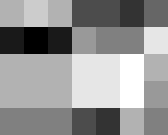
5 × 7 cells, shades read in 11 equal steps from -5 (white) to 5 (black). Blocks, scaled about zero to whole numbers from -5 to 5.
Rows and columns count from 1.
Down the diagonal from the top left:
-2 5 -2 -4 3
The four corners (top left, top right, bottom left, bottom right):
-2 1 0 0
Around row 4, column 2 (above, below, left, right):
-2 0 -2 -2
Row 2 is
4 5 4 -1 0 0 -4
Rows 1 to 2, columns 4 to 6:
2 2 3 / -1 0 0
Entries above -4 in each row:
7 6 4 4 7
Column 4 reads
2 -1 -4 -4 2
